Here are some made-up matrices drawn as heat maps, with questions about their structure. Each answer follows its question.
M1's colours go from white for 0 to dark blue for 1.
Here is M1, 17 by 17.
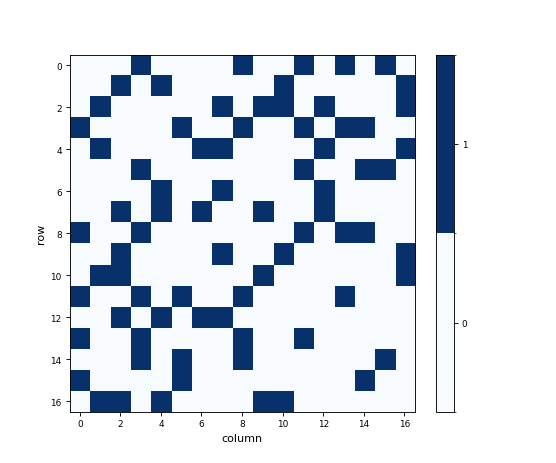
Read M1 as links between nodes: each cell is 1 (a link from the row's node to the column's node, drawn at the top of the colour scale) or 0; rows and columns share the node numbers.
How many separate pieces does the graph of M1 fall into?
2
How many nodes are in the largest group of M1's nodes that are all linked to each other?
5
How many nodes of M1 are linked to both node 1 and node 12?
2
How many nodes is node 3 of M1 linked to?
6
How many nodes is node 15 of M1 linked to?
3
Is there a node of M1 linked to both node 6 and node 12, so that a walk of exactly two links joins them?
yes
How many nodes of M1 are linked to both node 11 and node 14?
3
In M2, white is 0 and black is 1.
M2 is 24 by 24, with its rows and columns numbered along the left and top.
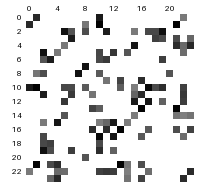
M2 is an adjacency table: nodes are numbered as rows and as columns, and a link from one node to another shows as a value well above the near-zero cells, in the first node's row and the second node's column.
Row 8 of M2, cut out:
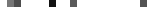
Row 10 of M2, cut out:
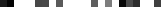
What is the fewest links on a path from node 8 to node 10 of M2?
1
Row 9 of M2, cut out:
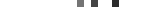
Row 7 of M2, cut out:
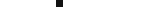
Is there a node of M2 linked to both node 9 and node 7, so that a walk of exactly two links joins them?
no
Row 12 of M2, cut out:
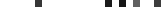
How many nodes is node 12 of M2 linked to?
5
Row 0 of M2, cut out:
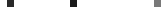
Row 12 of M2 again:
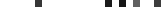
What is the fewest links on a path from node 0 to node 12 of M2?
2
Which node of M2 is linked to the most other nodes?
node 10
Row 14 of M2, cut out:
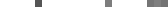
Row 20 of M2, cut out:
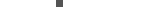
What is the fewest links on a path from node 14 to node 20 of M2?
4
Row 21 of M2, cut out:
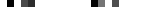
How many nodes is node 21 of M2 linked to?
6
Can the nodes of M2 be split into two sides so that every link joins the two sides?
no
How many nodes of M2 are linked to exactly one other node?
2
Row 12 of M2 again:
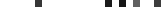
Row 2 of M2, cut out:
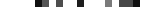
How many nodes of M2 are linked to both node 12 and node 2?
4
